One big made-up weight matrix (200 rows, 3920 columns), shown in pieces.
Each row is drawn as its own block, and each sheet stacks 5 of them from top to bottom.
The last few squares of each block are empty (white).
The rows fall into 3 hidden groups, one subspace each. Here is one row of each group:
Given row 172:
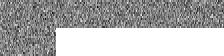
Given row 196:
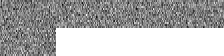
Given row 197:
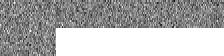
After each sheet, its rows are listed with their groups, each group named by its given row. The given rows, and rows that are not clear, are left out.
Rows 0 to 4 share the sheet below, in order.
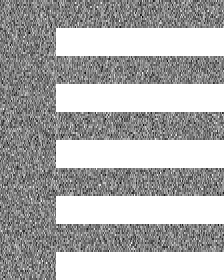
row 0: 172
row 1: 172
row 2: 197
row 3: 197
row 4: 197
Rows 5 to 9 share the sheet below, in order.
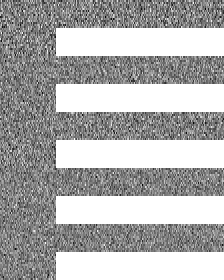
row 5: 196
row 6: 197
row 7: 196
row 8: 172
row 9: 172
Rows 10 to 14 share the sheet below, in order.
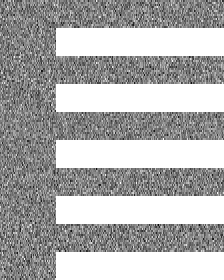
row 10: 197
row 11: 196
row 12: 196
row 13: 197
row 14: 196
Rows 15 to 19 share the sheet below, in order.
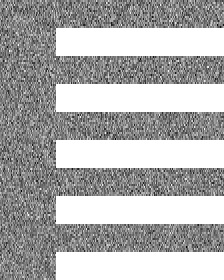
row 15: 197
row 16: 172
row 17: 196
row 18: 196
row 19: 196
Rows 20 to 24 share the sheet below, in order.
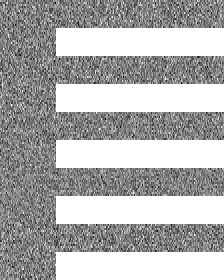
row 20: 172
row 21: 196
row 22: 197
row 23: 197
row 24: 197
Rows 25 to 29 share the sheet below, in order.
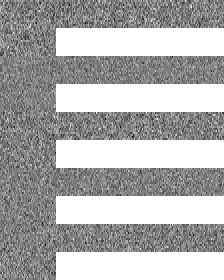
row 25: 172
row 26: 196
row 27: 197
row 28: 172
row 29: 196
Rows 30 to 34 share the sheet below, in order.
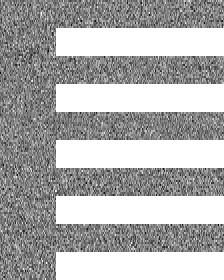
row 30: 172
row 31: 196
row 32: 172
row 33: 196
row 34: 197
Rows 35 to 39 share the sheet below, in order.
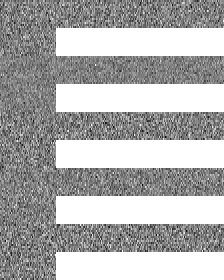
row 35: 172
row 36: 197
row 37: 196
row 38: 172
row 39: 172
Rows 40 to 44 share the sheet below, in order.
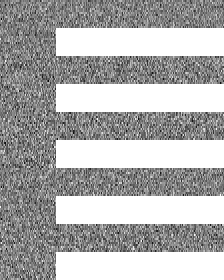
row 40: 197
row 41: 197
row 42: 172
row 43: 197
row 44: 197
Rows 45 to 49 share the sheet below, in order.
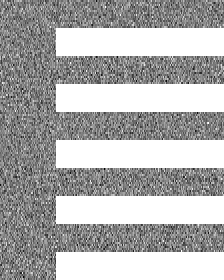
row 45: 197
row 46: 196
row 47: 172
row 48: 196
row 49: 196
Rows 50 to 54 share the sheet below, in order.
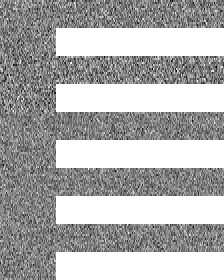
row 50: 196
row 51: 196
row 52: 172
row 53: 197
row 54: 196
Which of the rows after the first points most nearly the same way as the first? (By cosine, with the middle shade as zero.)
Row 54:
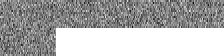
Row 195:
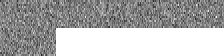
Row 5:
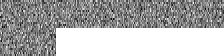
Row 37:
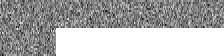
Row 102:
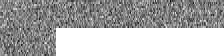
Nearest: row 102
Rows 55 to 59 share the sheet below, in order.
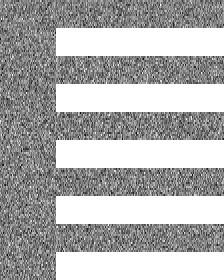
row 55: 197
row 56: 197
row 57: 172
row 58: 197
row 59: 197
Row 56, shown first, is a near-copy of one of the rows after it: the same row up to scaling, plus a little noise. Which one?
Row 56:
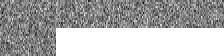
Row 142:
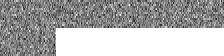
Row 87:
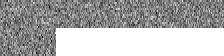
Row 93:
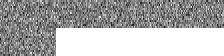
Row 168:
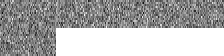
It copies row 168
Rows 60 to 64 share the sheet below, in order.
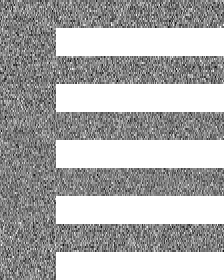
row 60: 197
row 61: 196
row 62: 197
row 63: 172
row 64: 172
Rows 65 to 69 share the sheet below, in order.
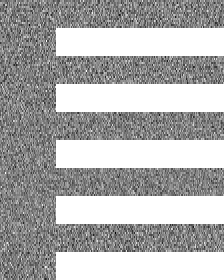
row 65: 172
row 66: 196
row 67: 196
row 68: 197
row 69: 196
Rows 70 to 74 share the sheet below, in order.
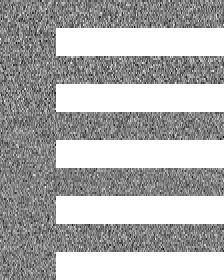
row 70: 197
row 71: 196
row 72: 197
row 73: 172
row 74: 196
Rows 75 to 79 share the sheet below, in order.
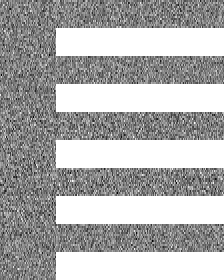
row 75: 172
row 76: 197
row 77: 197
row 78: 196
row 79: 197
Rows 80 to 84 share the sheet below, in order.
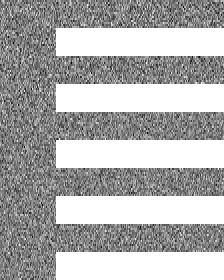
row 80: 197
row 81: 196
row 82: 196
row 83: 197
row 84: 172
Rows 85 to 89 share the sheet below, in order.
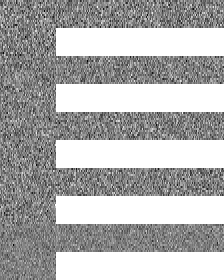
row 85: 172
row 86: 197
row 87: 197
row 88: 196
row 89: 197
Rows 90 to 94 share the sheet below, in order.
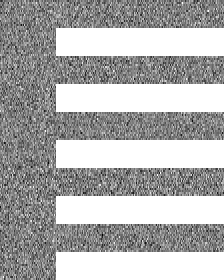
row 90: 172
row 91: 196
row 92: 172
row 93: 197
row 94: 172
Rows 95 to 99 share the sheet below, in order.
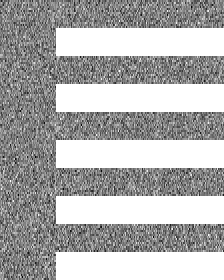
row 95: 172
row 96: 172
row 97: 172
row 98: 172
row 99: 196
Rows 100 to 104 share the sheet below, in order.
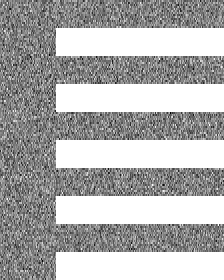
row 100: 172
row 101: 196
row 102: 196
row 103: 197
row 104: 197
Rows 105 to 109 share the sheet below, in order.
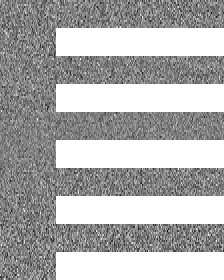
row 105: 172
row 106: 172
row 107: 197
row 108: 172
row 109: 172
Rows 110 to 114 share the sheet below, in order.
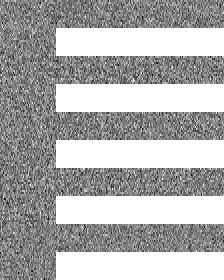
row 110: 172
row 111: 197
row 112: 172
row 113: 172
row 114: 196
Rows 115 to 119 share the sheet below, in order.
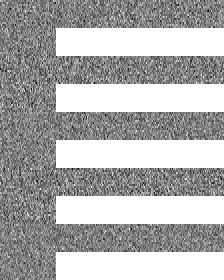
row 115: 172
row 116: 196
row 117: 196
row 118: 196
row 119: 197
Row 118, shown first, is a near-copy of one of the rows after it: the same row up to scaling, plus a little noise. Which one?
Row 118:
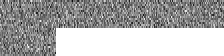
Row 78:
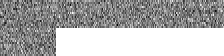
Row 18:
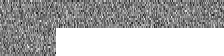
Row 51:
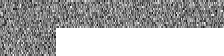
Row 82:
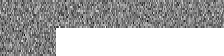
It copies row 18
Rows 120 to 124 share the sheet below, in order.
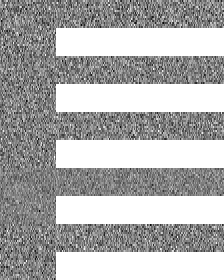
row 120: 197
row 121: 196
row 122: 197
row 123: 197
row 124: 197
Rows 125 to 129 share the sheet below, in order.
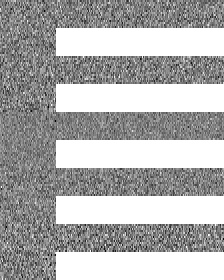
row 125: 172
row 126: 172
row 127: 172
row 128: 197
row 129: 196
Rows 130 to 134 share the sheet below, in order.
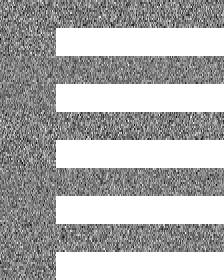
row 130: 197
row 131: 196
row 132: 196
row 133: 172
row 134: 196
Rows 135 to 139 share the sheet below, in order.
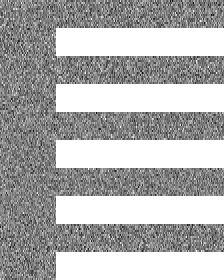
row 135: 196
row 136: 172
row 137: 197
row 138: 197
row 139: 196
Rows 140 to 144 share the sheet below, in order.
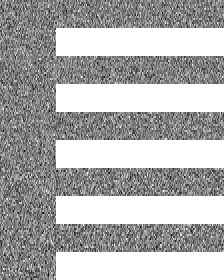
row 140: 196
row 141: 172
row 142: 197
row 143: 197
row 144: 172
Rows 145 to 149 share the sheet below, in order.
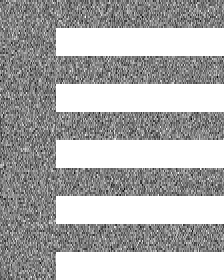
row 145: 172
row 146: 197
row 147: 172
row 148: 172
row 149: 197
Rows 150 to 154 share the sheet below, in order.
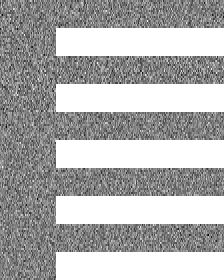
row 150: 196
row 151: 172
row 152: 196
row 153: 197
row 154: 172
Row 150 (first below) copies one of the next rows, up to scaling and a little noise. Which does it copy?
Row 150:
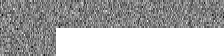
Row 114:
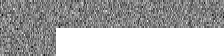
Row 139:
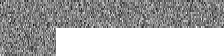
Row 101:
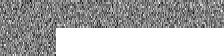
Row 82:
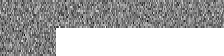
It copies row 114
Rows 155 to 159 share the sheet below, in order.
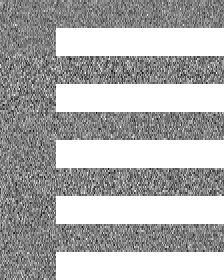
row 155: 172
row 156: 172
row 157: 197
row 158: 197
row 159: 196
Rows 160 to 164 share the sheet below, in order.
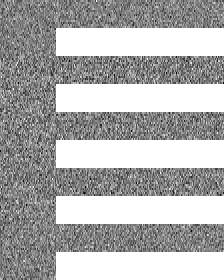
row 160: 197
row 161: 172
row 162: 197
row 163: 197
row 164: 172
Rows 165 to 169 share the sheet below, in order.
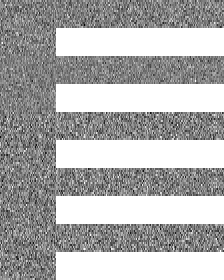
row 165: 197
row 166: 196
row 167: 197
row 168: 197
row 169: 197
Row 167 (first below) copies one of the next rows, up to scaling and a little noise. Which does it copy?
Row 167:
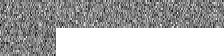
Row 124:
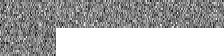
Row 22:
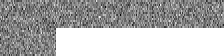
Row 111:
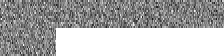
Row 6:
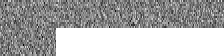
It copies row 124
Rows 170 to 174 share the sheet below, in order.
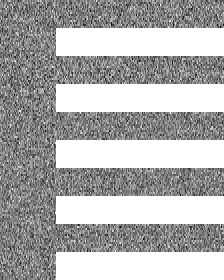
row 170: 197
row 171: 172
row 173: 172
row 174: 196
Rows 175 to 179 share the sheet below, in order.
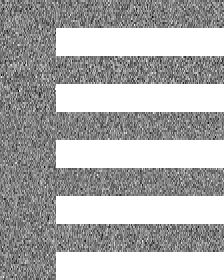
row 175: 197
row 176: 197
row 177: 172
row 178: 172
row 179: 172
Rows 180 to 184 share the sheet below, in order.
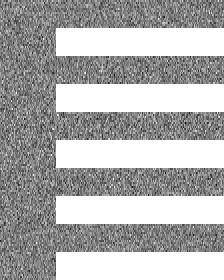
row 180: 197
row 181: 172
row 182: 172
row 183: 172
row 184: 196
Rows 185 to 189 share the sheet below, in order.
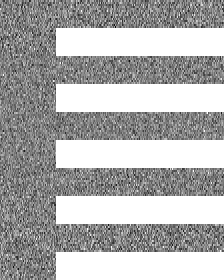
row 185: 196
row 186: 197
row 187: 197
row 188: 196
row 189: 197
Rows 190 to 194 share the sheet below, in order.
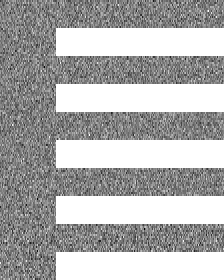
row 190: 172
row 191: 172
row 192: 196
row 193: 197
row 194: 197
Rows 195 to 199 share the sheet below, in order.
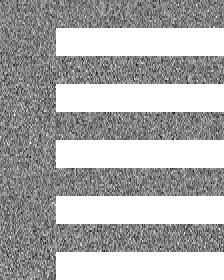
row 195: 172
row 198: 196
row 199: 172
